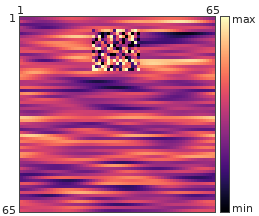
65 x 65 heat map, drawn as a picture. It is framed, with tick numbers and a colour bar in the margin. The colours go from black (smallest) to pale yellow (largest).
Neither half mirrors the other. The grain runs across in streaks. The values follow a bell shape. There is no overall slope. An odd patch, rougher than its surroundings, sits in the top middle.
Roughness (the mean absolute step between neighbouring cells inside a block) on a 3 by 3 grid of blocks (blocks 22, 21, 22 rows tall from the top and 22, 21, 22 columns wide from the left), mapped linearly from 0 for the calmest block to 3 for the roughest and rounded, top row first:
030 | 000 | 010
